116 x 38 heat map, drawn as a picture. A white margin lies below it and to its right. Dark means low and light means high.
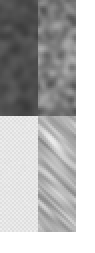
It is made of 2 by 2 panels. Panel 1,1: low, blotchy, faint in contrast. Panel 1,2: middling, blotchy. Panel 2,1: very high, checkered, faint in contrast. Panel 2,2: high, slanting down to the right.
